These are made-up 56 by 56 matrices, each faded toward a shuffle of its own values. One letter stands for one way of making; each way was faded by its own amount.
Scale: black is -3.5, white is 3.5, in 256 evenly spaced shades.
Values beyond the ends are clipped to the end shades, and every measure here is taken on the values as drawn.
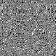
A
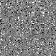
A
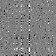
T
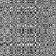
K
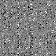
A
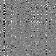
T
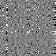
T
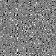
A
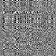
K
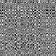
K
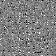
A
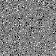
A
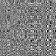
K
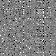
A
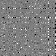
T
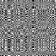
K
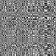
K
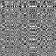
K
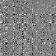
T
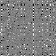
T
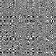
T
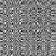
K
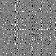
T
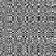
K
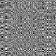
K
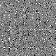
A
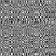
K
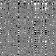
T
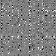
T
